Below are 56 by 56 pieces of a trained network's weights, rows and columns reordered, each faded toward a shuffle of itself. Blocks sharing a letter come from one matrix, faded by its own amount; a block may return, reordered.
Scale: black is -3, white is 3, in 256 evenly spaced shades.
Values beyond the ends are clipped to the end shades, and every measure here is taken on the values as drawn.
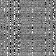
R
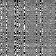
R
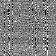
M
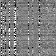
R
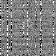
M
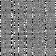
R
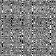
M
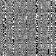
M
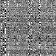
M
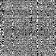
M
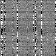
R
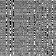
R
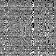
M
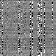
R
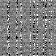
M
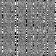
R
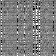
R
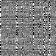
M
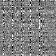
M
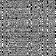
M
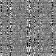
M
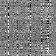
R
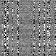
R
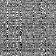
M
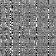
R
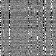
R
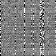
R
